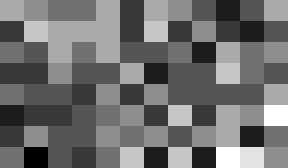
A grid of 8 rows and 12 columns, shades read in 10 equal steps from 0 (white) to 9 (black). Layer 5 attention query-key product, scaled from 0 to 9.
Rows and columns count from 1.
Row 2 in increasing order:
2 2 3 3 3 4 6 7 7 7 7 8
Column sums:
47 45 40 45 33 41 42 38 49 32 43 31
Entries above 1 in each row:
12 12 12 12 12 11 12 10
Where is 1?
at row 8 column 11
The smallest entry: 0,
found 2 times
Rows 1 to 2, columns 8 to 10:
4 6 8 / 7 4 7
